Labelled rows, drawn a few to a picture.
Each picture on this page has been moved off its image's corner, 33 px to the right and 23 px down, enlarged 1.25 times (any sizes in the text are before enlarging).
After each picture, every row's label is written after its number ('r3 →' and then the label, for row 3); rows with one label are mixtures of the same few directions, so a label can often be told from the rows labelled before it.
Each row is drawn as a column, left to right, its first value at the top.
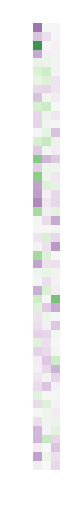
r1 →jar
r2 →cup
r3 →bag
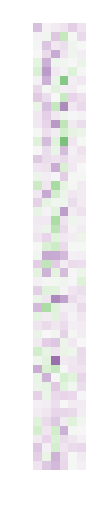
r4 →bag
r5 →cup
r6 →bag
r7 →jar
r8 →bag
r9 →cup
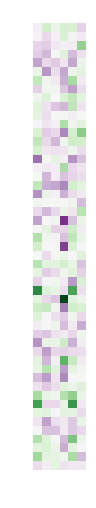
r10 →cup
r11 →bag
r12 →bag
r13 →bag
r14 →cup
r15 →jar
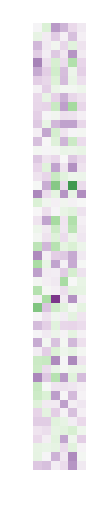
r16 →cup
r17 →bag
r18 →bag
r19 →cup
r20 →bag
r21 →cup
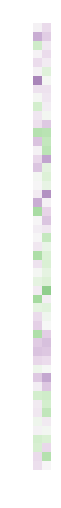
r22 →jar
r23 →cup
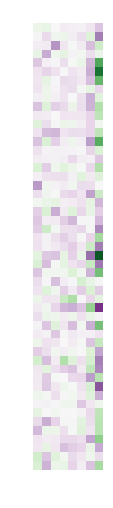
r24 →bag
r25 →bag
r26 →jar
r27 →bag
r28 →bag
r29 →cup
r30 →cup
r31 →cup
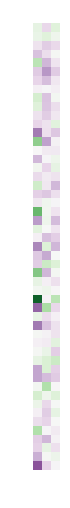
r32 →bag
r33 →cup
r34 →bag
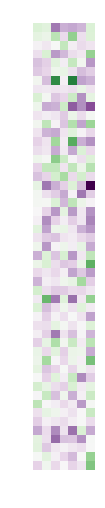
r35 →cup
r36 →bag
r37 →jar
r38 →jar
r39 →jar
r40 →cup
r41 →bag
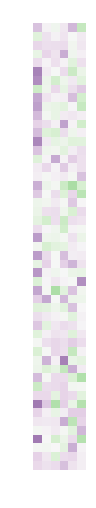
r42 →cup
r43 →bag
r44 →cup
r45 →bag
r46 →bag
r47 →cup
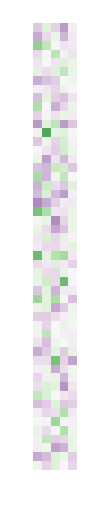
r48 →jar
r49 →jar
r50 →bag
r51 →cup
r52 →bag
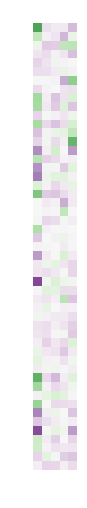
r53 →cup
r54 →cup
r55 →cup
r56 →jar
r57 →jar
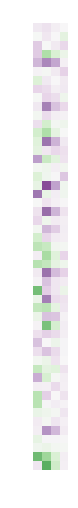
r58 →cup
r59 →bag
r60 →bag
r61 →jar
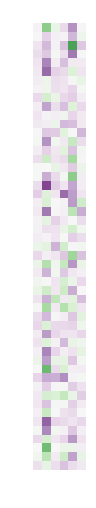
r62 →cup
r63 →bag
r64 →bag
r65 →cup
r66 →jar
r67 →jar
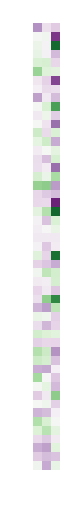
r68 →bag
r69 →bag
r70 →jar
